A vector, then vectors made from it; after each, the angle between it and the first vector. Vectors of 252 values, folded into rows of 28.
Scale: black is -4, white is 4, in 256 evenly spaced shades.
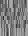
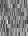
partly aligned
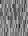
partly aligned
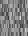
orthogonal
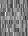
partly opposed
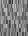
partly opposed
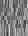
nearly parallel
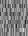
partly aligned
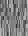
nearly parallel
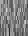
nearly opposite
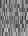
orthogonal
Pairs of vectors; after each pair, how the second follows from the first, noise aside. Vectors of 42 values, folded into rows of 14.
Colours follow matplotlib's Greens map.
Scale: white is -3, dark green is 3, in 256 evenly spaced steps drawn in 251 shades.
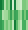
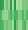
shrunk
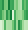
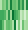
shuffled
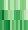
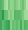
shrunk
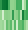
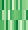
shuffled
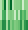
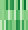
wrapped around
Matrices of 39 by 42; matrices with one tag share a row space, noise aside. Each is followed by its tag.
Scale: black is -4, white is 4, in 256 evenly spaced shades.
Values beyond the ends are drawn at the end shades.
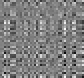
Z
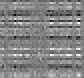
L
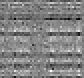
L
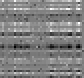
L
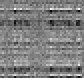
L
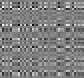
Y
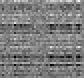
L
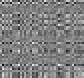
Y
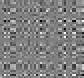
Z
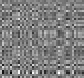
Y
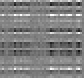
L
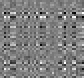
Z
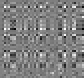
Z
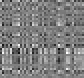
Y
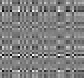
Y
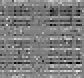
L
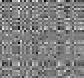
Y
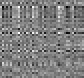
Y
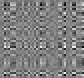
Z
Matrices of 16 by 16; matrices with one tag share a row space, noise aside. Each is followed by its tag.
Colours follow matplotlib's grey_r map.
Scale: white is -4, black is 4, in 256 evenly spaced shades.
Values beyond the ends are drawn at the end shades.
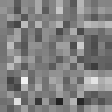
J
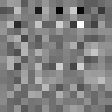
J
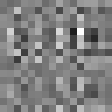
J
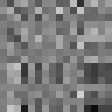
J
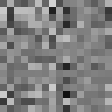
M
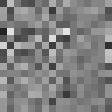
M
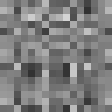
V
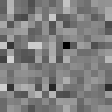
M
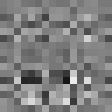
V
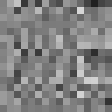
J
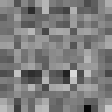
V
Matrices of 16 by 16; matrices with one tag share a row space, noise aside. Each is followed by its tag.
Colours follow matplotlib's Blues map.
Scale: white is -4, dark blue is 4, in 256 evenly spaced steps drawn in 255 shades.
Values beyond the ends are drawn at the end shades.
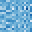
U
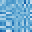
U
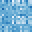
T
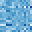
U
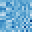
U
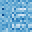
T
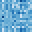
T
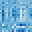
T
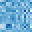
U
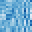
U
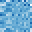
U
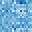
T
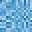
U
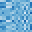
U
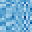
U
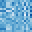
U
